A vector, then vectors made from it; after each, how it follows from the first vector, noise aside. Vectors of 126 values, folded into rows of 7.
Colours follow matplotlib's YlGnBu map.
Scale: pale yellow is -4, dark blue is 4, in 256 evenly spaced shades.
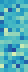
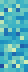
negated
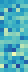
copied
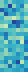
reversed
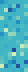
partly zeroed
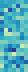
copied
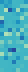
partly zeroed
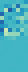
partly zeroed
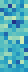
reversed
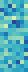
reversed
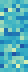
negated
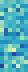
negated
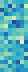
reversed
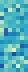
negated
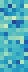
reversed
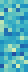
negated
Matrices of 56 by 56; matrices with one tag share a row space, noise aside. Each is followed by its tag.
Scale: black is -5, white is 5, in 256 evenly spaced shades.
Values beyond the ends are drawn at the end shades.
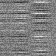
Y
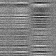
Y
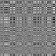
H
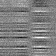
Y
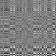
H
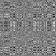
H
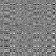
H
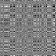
H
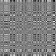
H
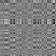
H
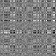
H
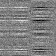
Y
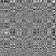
H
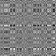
H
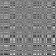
H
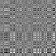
H
